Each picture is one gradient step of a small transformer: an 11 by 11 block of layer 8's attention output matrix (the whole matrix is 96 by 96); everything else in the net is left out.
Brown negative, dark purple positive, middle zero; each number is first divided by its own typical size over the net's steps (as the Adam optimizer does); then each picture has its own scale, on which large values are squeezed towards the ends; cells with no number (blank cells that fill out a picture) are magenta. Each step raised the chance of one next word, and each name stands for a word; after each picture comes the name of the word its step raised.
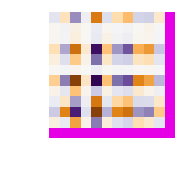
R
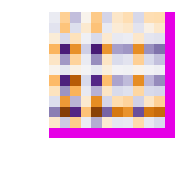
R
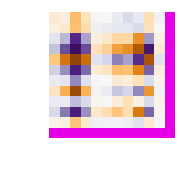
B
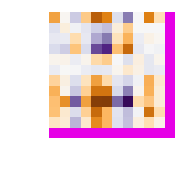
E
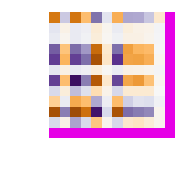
R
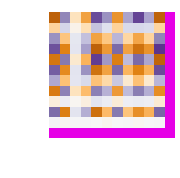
B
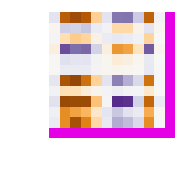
E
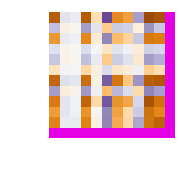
E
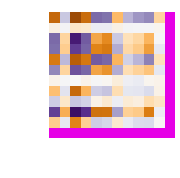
B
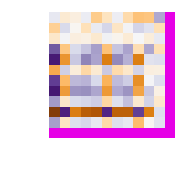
R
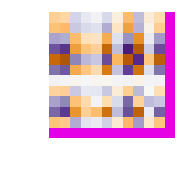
B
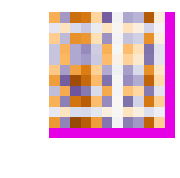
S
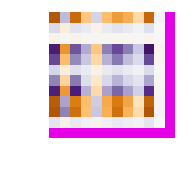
R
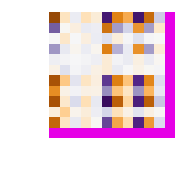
E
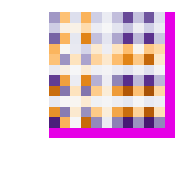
S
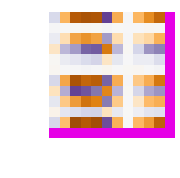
S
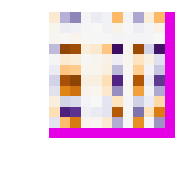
R
